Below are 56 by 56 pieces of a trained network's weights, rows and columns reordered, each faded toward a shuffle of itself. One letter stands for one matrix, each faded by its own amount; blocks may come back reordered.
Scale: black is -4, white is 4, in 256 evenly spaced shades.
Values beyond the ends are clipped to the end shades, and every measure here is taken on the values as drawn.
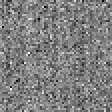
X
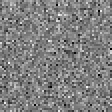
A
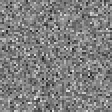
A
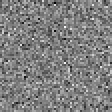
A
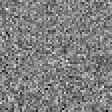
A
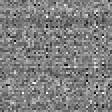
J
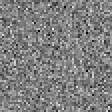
A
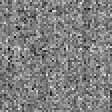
X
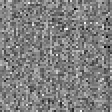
X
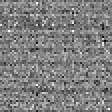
J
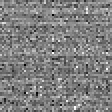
J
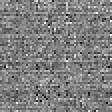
J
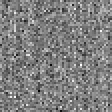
X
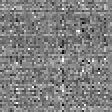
J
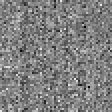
X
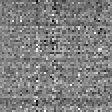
J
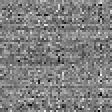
J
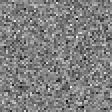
A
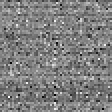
J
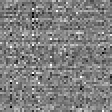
J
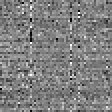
J
